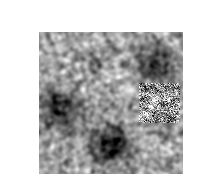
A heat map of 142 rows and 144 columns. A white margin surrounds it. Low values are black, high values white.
Ninth with the lowest average: bottom middle. Mirror symmetry: none. Roughest part: middle right. Dips: three. Odd patch: rougher, in the middle right.
